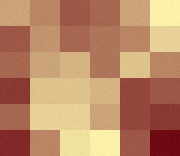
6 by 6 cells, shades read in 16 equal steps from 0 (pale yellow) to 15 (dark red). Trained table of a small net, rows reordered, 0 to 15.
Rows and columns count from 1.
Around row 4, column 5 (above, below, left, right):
3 11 4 10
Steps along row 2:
down up down down down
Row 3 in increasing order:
3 4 5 7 8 9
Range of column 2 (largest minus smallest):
5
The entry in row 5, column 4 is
5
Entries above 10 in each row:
0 0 0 2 2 2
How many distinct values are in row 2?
6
